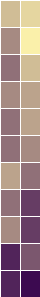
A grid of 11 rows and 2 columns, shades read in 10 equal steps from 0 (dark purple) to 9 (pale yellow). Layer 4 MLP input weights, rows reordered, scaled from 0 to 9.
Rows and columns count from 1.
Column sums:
46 52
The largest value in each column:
7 9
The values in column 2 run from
0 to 9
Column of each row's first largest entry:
2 2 2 2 2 2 1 1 1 2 1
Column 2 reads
8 9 7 6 6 5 4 2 2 3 0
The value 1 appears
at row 10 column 1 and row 11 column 1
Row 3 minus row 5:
0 1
